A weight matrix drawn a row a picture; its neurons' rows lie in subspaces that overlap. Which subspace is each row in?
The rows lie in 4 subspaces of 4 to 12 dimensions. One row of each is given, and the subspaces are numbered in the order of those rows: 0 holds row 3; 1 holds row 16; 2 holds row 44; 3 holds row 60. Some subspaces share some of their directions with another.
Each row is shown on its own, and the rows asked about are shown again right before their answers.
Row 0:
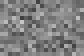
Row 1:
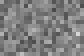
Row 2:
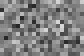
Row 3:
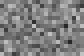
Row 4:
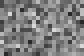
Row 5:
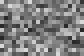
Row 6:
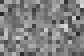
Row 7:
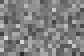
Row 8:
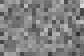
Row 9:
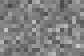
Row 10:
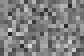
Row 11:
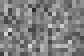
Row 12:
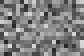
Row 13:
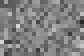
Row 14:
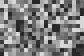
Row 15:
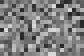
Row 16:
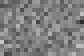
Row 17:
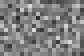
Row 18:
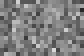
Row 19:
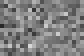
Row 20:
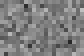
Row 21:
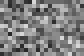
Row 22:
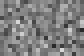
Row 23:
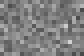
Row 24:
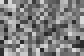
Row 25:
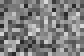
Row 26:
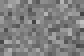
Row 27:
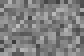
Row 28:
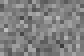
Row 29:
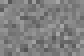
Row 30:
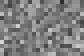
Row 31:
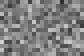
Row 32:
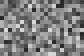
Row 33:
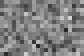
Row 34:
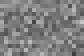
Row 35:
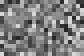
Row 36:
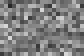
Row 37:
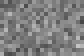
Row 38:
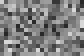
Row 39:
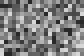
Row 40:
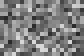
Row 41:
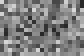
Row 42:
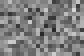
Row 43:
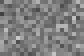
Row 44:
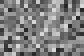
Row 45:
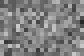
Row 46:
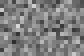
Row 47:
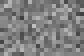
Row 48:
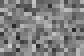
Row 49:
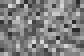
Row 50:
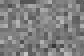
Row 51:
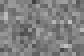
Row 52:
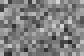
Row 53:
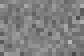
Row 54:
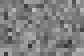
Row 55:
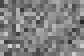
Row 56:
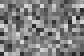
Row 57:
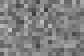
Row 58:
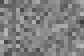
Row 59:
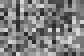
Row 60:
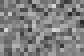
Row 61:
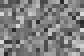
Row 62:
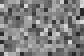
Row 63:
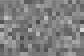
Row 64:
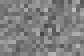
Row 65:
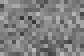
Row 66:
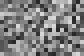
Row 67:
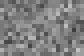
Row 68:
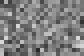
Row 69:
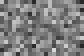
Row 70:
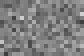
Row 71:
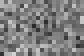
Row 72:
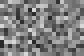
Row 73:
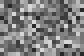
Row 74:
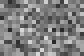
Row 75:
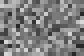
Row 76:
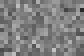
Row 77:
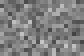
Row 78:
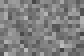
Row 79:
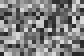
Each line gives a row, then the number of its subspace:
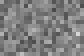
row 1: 0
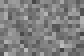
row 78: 2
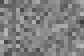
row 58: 1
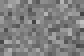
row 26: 0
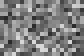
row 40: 2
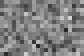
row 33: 2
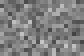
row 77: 2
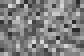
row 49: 2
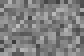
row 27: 3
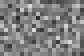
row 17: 3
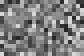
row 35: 1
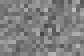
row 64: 1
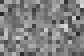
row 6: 1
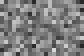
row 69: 2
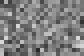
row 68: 0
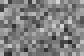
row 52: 3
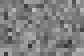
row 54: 2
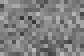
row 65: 3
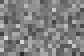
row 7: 0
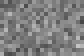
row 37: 0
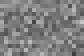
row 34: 0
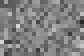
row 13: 0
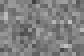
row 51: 2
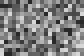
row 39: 2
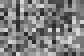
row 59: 2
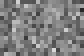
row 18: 2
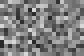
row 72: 2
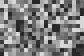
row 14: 2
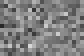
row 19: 2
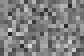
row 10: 2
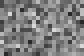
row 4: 3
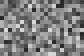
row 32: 3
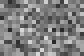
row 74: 3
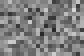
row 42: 1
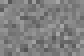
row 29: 3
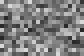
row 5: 2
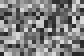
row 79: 1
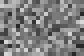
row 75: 1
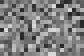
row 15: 3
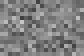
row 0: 3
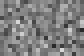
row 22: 2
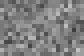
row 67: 2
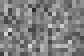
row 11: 2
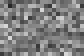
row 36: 2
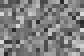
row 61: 0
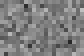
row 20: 2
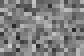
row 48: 2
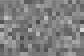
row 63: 2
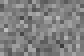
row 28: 3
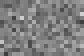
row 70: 3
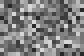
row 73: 3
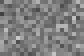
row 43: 1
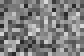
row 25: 0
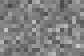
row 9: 1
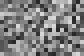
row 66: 1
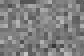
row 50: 2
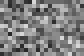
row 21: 2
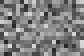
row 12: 2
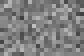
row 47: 3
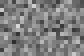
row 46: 3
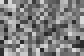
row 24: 0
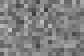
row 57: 2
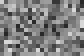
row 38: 1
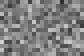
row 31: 0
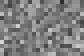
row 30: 0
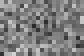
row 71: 0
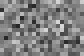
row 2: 3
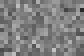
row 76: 2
